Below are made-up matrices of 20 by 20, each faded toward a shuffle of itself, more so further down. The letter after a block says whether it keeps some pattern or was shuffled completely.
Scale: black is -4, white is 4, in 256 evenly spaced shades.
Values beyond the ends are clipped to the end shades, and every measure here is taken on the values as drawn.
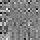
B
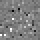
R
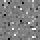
R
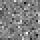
R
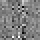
B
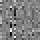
B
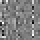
B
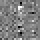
B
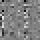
B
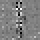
B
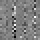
B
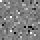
R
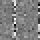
B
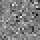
R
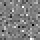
R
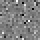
R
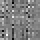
B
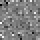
R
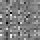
B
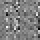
B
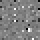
R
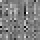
B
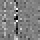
B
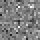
R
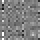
B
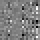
B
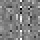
B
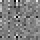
B
